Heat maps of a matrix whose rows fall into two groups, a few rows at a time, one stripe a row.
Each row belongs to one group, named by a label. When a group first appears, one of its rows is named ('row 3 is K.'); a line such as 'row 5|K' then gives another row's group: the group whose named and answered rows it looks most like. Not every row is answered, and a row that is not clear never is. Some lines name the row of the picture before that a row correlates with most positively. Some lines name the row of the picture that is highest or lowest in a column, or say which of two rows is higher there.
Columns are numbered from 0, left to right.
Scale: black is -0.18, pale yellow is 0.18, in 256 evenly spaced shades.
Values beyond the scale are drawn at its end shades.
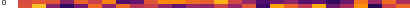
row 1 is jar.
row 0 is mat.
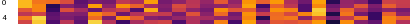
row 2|jar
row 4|jar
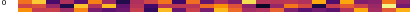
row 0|jar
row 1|mat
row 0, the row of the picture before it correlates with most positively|5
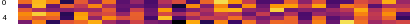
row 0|mat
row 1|jar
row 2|mat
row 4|mat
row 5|jar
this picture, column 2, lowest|5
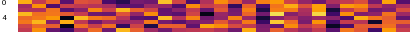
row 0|mat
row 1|jar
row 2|jar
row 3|jar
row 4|mat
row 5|jar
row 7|jar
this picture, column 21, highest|3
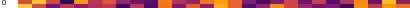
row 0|mat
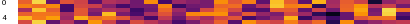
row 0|jar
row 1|mat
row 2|mat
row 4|mat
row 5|jar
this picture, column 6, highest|3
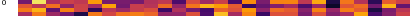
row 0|jar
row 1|mat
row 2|jar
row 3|jar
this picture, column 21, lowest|1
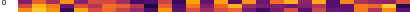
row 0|jar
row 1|mat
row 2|mat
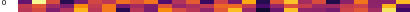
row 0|jar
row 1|mat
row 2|mat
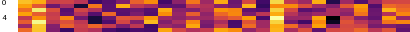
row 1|jar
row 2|mat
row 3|mat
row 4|jar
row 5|jar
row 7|mat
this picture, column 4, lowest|1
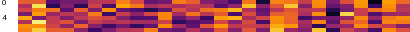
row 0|jar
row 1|jar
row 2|mat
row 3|jar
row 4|mat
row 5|jar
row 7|jar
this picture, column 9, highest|7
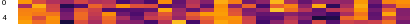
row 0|mat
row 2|mat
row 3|mat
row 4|mat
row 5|mat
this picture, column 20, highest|2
